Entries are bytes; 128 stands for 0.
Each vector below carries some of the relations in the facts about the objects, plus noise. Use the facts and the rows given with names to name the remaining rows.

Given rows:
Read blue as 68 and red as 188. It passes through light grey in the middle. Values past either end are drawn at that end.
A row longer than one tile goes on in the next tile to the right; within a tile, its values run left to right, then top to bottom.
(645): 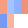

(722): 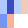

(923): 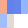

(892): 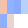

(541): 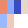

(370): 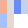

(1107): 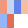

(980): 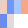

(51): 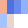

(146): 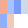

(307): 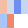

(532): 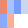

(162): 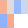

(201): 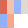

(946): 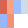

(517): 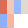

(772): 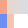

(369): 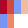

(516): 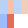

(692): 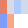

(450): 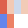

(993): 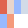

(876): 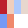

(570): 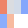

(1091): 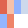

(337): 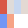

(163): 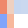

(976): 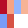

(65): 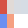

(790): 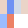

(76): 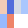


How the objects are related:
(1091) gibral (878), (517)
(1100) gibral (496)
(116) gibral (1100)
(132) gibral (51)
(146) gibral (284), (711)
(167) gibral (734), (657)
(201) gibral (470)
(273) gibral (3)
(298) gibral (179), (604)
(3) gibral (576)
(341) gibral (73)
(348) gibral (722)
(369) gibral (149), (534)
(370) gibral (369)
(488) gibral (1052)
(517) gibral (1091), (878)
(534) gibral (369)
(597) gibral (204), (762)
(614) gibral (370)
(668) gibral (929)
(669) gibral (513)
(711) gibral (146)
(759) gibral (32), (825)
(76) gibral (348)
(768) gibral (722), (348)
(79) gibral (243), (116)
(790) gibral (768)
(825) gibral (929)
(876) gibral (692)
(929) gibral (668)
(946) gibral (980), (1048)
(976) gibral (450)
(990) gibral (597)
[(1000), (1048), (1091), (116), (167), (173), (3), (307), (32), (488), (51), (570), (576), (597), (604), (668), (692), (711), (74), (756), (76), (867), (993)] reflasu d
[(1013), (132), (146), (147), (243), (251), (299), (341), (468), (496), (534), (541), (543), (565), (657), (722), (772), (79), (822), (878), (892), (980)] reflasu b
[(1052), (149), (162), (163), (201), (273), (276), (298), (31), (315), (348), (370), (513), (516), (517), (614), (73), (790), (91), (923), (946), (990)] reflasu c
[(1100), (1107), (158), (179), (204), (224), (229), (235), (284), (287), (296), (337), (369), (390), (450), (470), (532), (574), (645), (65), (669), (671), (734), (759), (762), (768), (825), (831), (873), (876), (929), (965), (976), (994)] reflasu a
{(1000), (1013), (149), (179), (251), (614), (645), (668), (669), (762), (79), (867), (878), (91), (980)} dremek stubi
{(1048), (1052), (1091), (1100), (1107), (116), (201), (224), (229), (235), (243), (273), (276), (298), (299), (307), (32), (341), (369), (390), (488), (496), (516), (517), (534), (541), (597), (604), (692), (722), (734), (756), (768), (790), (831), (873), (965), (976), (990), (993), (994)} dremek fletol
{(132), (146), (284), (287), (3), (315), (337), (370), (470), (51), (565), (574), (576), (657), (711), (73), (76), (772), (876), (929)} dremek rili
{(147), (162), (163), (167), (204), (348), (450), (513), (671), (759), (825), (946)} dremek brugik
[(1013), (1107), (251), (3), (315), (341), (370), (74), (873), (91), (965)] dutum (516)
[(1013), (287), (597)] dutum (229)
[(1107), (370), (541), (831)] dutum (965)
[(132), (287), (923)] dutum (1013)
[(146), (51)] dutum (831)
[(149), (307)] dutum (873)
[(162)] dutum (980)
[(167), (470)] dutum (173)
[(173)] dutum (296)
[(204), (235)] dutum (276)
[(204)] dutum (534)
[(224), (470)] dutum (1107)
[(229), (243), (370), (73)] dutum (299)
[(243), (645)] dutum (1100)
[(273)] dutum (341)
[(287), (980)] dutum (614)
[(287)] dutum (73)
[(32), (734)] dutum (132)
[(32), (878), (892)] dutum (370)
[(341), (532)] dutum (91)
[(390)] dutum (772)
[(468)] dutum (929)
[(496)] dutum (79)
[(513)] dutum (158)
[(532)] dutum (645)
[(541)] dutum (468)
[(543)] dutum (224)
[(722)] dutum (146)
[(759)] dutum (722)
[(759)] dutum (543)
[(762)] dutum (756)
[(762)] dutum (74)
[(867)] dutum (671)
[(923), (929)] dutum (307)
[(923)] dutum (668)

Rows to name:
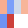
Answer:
(768)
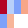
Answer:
(669)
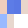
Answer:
(91)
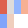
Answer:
(79)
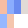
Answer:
(668)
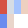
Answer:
(496)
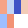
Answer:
(341)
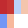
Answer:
(534)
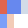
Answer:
(470)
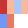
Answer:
(994)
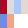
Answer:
(204)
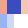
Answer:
(251)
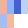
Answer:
(32)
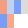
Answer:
(929)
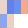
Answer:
(1013)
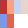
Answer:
(825)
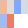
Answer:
(756)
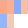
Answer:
(614)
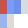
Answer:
(867)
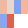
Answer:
(965)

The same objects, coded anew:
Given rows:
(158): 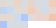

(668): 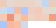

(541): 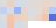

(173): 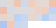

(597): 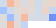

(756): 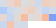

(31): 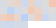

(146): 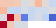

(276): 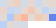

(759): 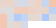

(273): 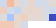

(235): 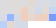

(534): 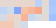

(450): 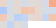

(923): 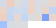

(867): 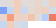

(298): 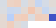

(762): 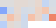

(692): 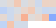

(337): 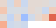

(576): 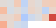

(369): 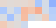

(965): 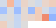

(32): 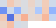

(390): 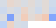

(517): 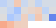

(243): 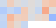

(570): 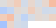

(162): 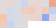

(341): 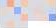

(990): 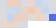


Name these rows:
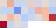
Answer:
(370)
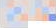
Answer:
(516)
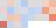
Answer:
(73)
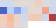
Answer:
(878)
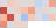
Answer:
(348)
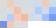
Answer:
(307)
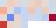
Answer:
(132)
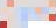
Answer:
(3)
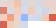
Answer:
(76)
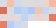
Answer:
(315)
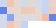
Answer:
(1100)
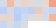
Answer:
(74)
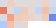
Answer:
(722)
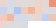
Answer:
(147)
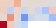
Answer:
(711)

